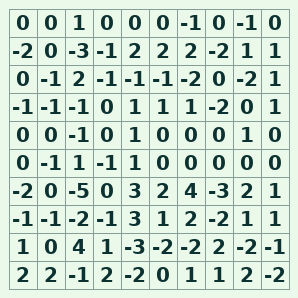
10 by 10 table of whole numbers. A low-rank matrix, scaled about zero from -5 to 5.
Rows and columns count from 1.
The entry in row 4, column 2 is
-1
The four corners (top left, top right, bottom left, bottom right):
0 0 2 -2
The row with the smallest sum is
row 3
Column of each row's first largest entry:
3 5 3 5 5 3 7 5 3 1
